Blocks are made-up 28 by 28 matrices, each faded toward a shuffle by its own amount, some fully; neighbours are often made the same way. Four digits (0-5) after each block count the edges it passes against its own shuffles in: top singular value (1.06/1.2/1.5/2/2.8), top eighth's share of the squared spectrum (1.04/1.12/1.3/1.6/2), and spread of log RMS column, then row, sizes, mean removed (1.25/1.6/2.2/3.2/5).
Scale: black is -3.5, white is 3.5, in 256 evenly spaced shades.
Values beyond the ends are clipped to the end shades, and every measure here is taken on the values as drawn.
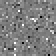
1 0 0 0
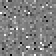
1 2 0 1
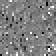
1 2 1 0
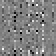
2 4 3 2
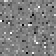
0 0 0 0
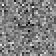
2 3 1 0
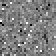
0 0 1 0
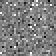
0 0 0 0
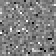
0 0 0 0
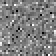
0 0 0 0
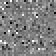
0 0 0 1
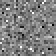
0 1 0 0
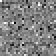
0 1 0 1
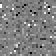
1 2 0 0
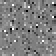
1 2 0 1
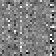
2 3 3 0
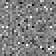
0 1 0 0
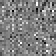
3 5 2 1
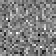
2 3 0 1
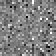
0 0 1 0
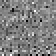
2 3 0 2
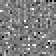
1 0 0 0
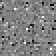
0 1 0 0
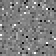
0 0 0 0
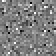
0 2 0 0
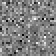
2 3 0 1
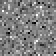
0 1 0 0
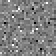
0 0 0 0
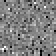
1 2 0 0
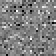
2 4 1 2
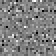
2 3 0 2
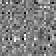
3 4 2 1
